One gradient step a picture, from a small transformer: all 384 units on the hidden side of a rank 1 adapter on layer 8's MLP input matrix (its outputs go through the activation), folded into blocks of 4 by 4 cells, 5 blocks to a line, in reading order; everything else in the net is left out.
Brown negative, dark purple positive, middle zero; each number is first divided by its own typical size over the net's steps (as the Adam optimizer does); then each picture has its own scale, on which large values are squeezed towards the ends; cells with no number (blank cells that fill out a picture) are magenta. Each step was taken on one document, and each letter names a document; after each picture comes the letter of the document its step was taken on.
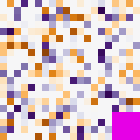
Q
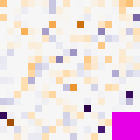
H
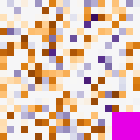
Q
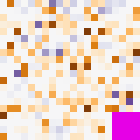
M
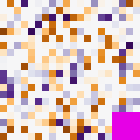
Q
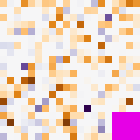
H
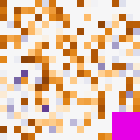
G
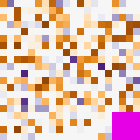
G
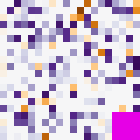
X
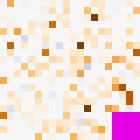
M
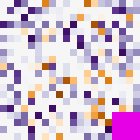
X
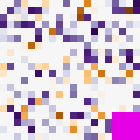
X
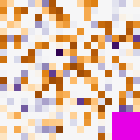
G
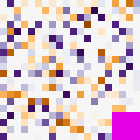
Q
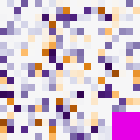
Q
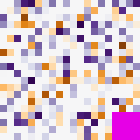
X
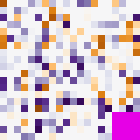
G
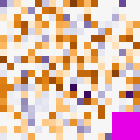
G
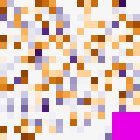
G
